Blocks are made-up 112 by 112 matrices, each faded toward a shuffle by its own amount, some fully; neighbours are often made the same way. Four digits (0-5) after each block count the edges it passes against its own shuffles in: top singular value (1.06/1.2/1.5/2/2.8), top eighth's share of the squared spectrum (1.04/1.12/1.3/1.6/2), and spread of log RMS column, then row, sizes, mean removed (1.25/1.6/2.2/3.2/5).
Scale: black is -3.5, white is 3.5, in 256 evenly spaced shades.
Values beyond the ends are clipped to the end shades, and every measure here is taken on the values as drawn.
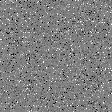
3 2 0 0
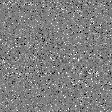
3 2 0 1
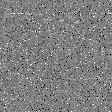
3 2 0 1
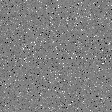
2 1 0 0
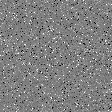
1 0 0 0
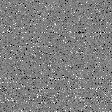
4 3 0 2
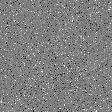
0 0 0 0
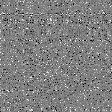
4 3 0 2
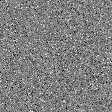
0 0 0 0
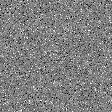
0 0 0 0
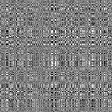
5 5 4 4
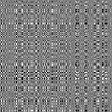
5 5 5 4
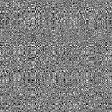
5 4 3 3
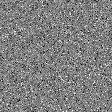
2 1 0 0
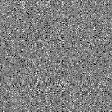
4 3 2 2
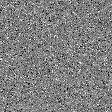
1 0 0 0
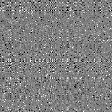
5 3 2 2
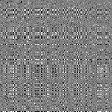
5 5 4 4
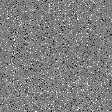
3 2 1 0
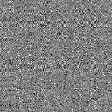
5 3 2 3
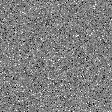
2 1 0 0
